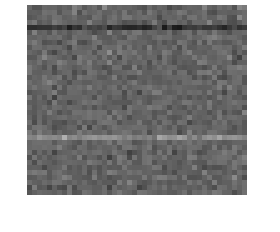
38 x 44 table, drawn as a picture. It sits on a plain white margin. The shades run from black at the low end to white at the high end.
Histogram: heavy tails on both sides. Odd lines: rows 5 and 27. Slope: none. Average level on the scale: 40%.
